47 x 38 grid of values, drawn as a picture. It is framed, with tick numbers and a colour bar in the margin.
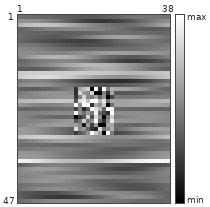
Grain: streaks across. Odd patch: rougher, in the centre. Roughest part: centre. Slope: none.
